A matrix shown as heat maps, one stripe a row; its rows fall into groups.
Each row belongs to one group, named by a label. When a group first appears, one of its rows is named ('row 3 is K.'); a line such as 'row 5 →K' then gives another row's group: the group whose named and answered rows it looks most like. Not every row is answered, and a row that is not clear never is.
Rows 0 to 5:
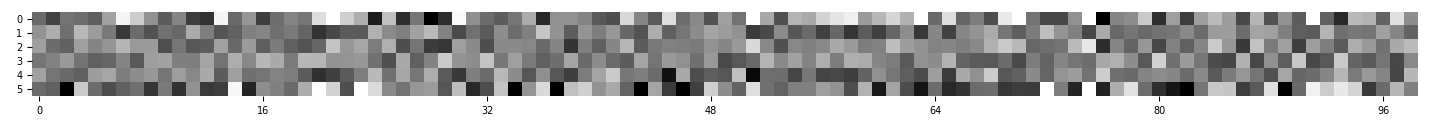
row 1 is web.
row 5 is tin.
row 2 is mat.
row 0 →mat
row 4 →web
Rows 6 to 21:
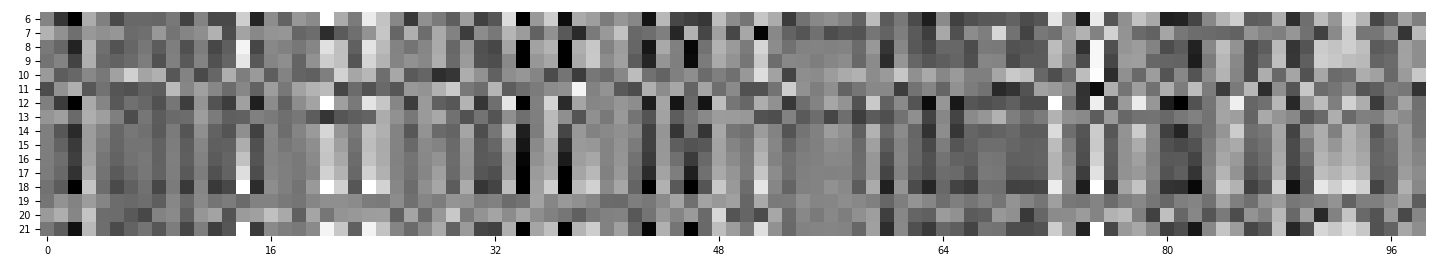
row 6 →tin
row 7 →web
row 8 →tin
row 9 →tin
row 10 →mat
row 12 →tin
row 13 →web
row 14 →tin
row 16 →tin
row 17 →tin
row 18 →tin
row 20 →web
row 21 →tin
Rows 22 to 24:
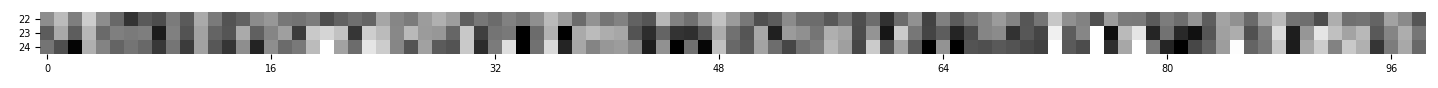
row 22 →web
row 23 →tin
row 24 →tin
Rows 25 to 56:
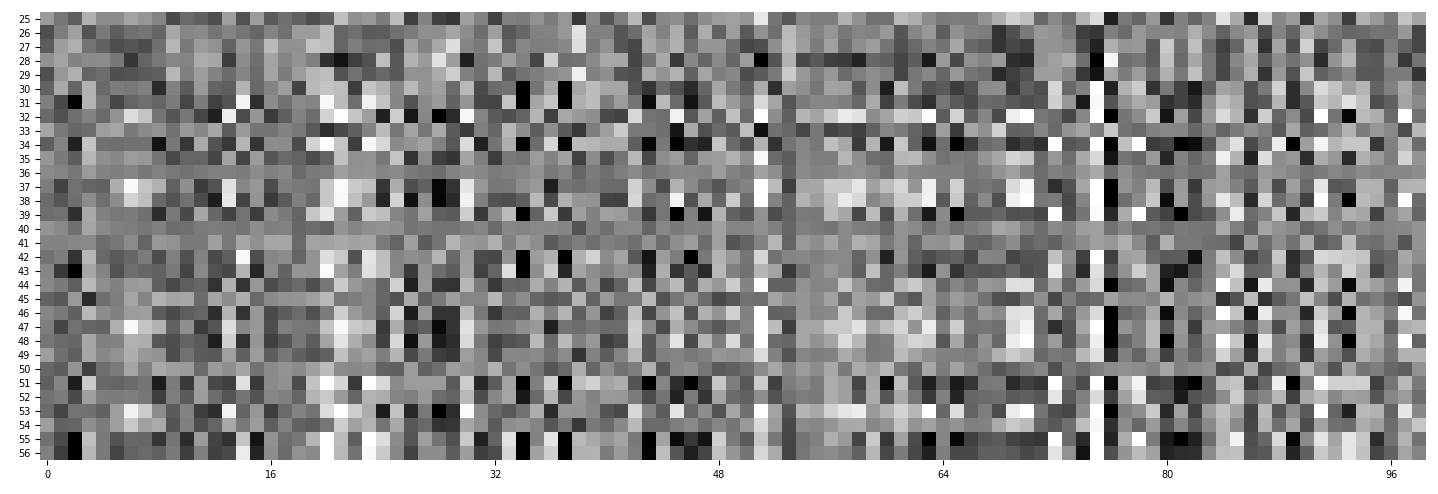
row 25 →mat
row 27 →web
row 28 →web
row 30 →tin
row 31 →tin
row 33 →web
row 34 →tin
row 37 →mat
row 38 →mat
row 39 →tin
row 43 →tin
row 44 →mat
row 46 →mat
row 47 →mat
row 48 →mat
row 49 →mat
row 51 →tin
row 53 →mat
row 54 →mat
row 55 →tin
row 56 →tin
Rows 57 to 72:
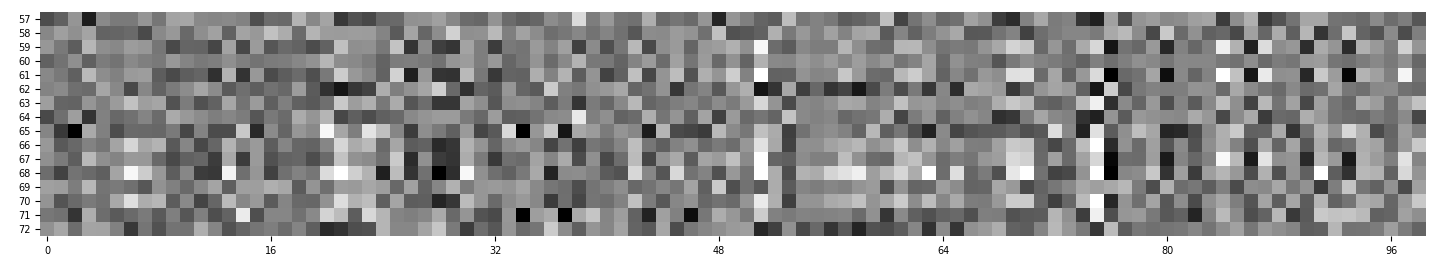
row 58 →web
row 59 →mat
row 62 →web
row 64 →web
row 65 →tin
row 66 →mat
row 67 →mat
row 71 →tin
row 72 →web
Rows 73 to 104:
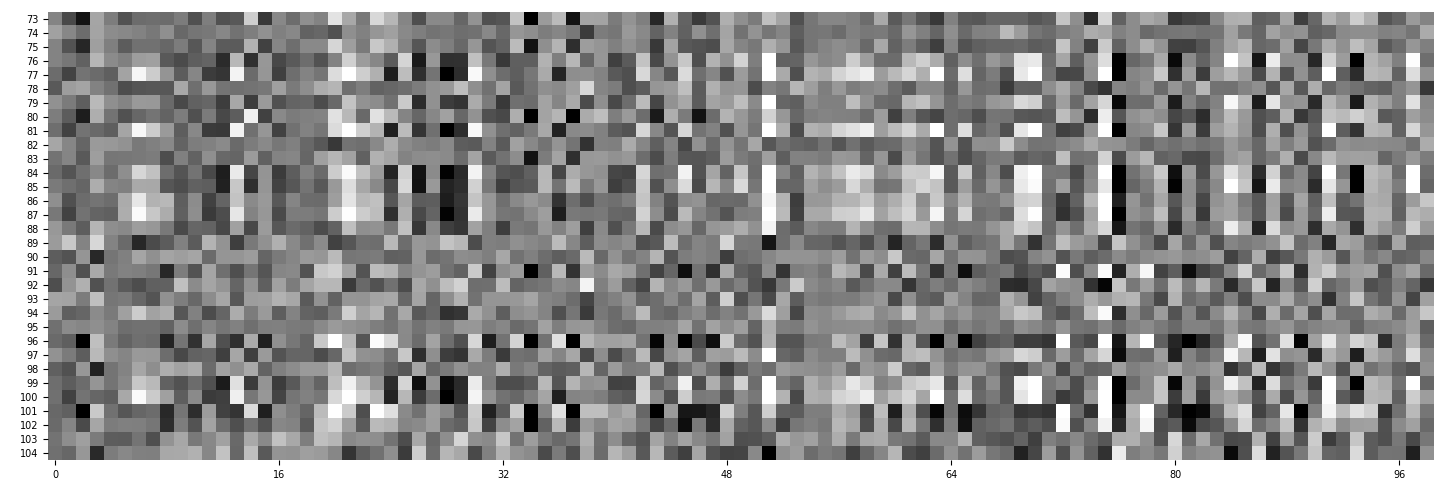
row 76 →mat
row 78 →web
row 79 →mat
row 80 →tin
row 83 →tin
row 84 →mat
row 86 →mat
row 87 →mat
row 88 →mat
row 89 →web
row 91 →tin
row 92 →web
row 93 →web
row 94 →mat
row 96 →tin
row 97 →mat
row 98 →web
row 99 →mat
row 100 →mat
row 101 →tin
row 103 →web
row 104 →web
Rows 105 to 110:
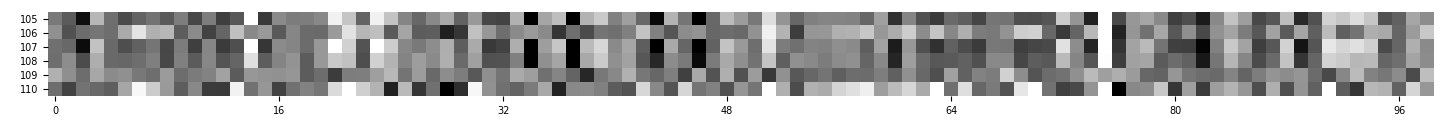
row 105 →tin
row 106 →mat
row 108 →tin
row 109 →web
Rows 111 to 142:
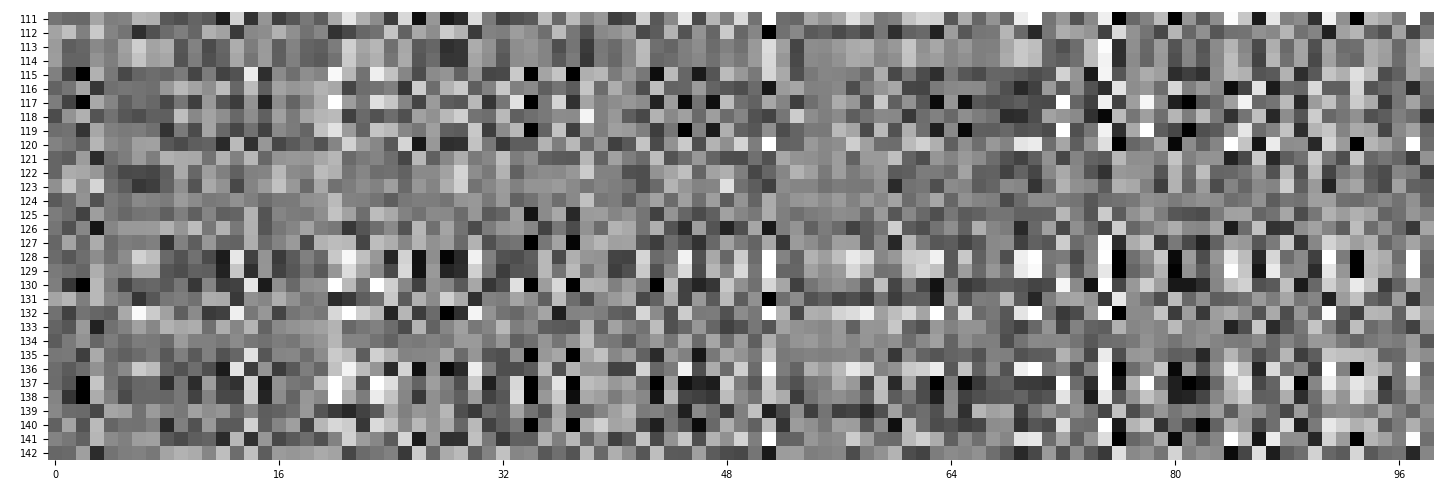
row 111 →mat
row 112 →web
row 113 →mat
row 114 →mat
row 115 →tin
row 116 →web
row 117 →tin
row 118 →web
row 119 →tin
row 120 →mat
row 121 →web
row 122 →web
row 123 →web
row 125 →tin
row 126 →web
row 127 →tin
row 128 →mat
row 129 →mat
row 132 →mat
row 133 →web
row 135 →tin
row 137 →tin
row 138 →tin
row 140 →tin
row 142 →web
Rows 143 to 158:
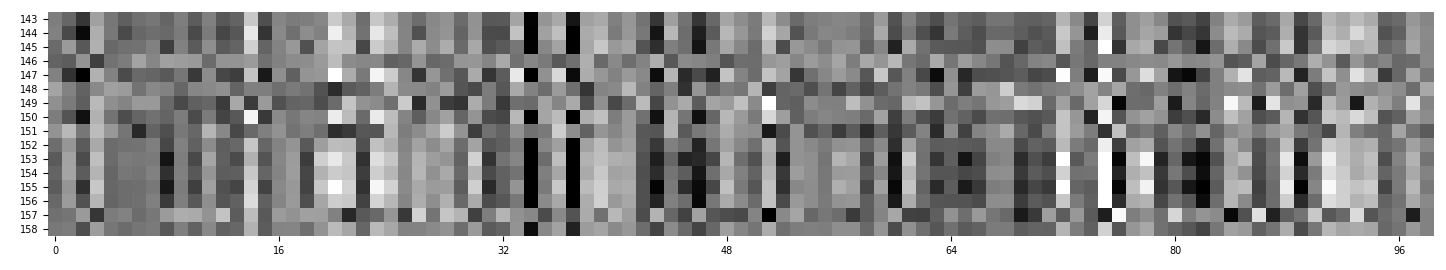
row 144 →tin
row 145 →tin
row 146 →web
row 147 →tin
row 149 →mat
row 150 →tin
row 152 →tin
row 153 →tin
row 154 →tin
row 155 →tin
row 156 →tin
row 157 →web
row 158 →tin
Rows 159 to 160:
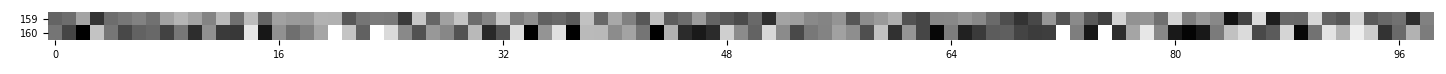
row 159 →web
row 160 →tin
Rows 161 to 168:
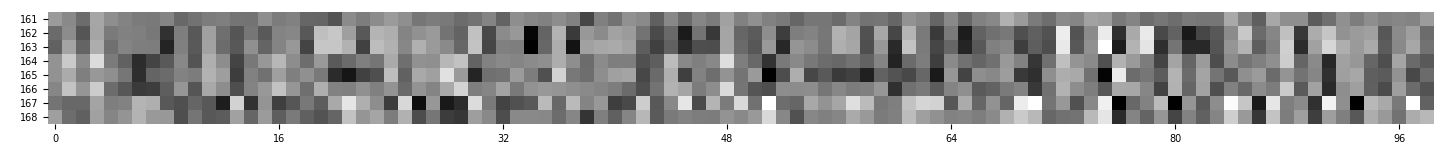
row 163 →tin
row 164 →web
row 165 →web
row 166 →web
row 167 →mat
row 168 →mat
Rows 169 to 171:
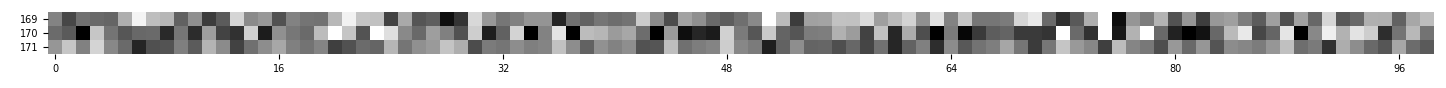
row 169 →mat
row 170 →tin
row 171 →web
